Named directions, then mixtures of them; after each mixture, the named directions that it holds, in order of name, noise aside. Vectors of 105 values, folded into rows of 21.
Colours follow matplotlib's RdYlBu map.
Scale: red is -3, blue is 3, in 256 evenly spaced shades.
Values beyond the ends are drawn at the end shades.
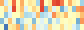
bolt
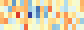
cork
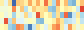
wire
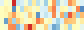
wire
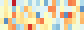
wire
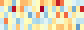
bolt, cork, wire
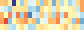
bolt, cork, wire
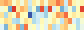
bolt, cork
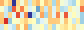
cork, wire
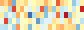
bolt, cork, wire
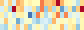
bolt, cork, wire
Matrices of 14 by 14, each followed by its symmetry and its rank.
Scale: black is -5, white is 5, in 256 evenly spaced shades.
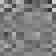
neither, rank two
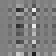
neither, rank one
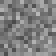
neither, full rank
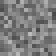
neither, full rank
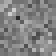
symmetric, full rank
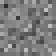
symmetric, full rank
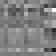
neither, rank two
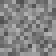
symmetric, full rank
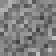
symmetric, full rank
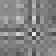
symmetric, rank two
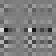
neither, rank one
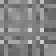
symmetric, rank two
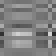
neither, rank one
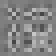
symmetric, rank two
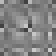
symmetric, rank two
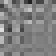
antisymmetric, rank two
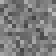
neither, full rank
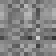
neither, rank two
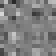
antisymmetric, rank two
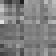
antisymmetric, rank two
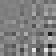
antisymmetric, rank two
